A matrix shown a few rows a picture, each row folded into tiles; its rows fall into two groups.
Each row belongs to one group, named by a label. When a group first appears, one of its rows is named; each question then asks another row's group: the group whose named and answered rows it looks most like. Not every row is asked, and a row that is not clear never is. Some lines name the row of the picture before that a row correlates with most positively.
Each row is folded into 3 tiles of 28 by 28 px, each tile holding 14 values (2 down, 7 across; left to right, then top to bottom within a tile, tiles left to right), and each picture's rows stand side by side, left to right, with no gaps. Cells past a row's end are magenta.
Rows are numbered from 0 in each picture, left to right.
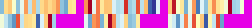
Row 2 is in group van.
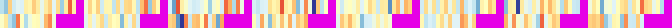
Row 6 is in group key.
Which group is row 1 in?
van
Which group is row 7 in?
key
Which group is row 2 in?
van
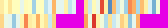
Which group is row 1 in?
key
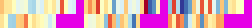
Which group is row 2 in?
key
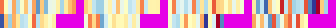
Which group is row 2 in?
van
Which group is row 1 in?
key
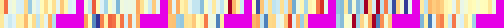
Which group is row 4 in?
key
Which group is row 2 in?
van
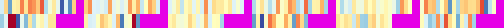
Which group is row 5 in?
van
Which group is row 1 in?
van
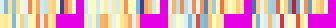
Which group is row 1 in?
key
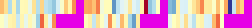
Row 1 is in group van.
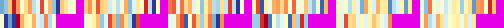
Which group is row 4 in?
key
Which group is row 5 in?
van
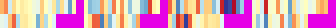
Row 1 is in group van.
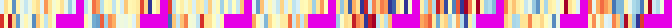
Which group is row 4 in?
key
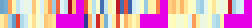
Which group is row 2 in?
van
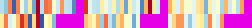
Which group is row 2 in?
key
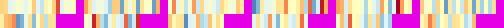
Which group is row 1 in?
key
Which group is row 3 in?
van
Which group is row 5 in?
key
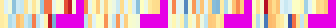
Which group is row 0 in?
van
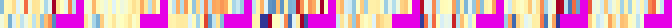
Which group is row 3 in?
van
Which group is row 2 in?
key
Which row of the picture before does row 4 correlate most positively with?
2
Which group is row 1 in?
van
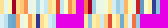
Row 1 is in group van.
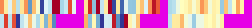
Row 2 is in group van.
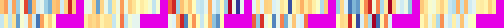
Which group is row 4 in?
key
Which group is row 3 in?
key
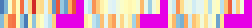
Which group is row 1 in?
van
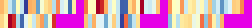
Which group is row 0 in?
key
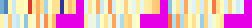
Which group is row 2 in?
key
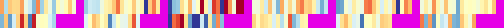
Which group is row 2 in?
van
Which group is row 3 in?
key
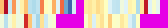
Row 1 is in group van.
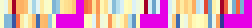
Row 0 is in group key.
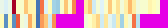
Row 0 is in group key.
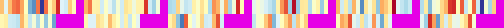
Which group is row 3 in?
key
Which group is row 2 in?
van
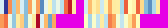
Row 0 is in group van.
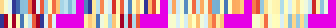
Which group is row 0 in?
key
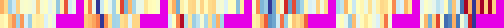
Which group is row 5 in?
van
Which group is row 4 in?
van
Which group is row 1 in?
key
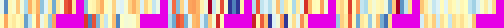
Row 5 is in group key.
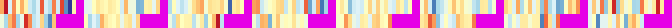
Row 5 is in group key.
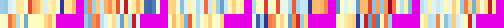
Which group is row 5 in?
van
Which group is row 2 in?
key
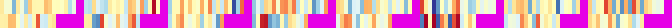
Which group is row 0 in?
key
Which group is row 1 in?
van
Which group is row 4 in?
key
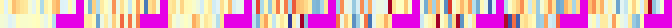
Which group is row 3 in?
van
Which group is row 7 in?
van
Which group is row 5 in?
key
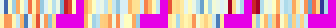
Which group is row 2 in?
van
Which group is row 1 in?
van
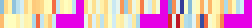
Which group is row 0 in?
key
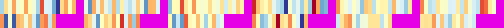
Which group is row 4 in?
key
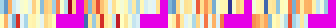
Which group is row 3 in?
key
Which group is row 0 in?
van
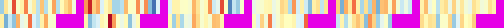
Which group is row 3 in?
key
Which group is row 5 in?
key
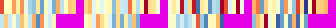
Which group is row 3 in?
van
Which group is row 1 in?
van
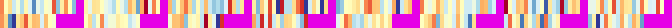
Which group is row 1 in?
van
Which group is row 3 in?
key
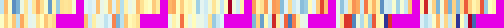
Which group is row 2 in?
van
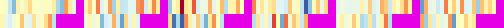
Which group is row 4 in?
van
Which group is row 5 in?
key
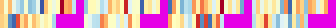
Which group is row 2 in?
key
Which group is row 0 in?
van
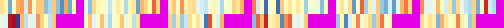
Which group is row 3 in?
key
